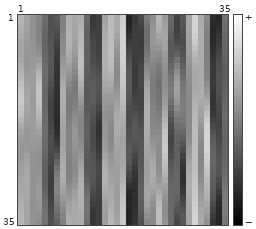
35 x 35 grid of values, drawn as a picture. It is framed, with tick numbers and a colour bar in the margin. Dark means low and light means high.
There is no overall slope. Overall the values sit about 50% of the way up the scale. Streaks run downward. Stripes running up and down repeat 5 times from left to right.
